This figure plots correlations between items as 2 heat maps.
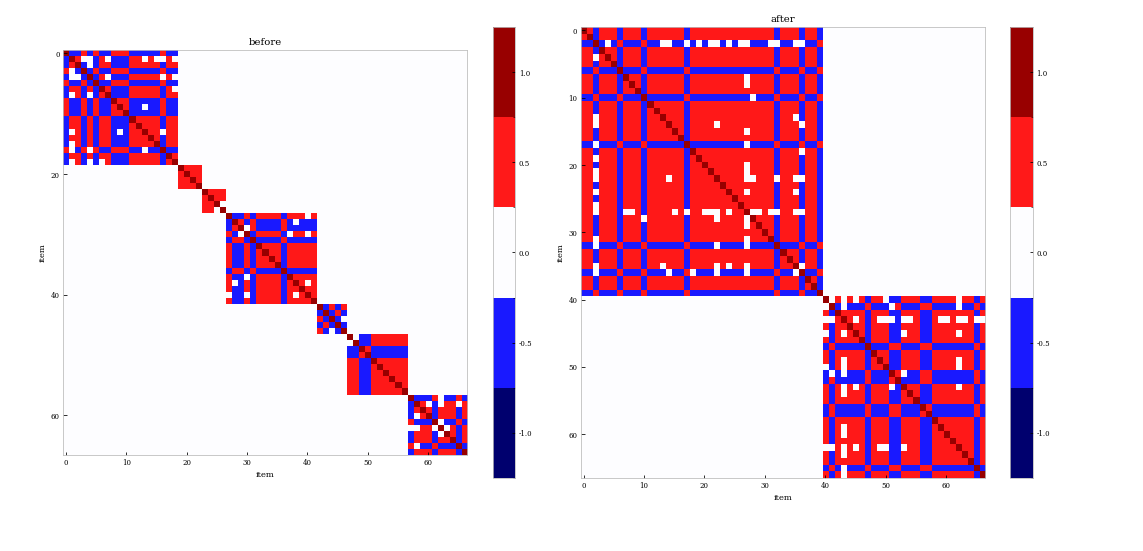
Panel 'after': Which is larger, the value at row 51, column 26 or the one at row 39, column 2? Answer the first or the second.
the second
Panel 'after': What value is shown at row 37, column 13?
0.5
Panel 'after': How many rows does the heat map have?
67
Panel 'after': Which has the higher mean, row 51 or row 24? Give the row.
24
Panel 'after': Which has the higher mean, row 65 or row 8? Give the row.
8
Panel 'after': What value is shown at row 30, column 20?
0.5
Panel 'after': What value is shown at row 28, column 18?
0.5
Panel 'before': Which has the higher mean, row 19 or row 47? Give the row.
47
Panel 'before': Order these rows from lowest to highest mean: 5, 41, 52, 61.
5, 61, 52, 41
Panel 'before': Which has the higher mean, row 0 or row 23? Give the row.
23
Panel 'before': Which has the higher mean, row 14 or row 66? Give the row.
14
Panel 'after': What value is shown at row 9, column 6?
-0.5
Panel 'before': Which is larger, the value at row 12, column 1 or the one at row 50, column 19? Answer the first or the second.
the first
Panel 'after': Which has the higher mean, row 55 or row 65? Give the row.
55
